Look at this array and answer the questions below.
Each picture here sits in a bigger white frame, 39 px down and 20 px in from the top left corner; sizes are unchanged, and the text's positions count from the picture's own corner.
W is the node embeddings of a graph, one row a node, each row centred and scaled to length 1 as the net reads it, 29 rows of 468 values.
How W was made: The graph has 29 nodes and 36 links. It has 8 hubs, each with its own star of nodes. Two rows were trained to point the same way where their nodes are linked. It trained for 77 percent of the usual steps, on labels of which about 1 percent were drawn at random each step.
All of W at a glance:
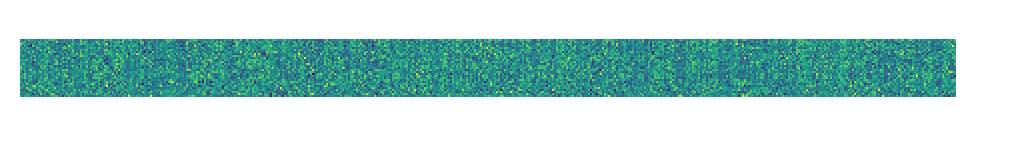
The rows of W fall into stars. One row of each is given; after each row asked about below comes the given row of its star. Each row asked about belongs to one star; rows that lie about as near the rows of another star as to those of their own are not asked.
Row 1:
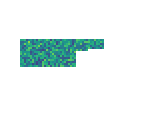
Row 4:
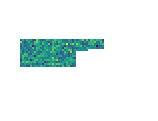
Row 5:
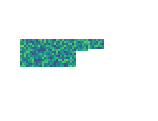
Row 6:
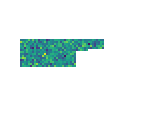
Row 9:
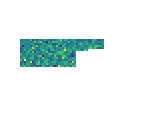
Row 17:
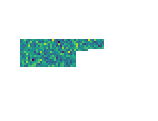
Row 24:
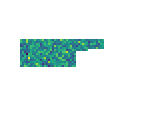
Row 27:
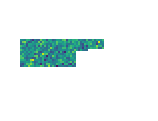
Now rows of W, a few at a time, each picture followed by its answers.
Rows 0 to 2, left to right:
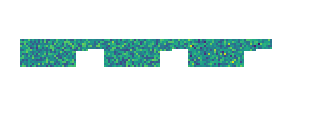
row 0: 6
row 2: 5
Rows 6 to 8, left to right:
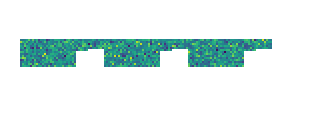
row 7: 27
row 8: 1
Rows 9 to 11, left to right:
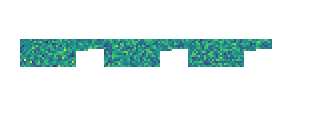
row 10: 24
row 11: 4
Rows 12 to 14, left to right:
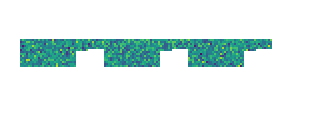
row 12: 1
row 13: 27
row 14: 27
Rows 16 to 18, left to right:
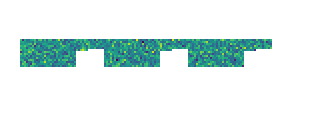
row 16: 5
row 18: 17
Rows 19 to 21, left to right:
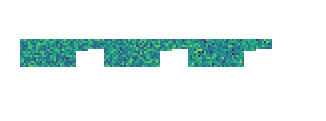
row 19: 17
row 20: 9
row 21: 5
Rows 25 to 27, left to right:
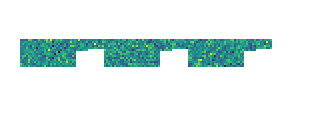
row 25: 9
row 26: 4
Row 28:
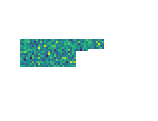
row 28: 6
